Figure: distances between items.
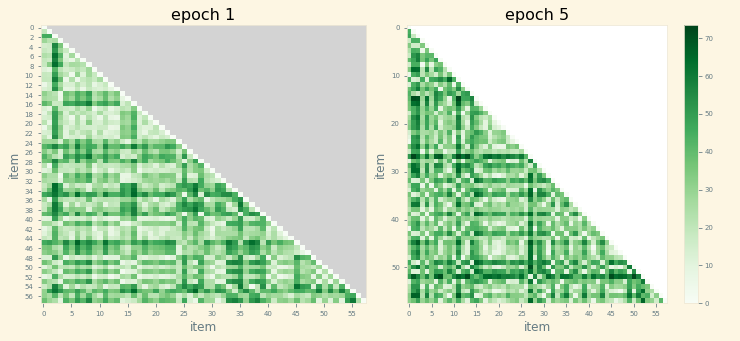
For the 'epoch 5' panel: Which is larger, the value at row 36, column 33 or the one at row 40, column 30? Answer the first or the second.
the second
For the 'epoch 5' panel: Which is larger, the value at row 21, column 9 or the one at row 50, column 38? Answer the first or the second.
the second
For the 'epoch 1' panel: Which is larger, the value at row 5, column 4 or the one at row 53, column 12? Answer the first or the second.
the second
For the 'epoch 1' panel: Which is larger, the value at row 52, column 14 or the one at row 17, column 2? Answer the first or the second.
the second
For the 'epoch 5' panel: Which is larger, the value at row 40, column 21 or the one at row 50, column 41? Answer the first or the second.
the first
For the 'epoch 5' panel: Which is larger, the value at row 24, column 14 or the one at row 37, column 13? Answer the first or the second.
the first
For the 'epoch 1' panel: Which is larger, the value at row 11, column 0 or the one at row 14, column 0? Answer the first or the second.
the second
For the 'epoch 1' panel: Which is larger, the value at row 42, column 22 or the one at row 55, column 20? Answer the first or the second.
the second
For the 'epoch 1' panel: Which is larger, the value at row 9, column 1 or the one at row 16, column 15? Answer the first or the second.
the second
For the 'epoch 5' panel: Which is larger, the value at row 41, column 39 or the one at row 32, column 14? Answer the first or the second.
the first
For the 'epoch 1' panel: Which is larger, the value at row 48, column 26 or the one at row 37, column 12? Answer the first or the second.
the first
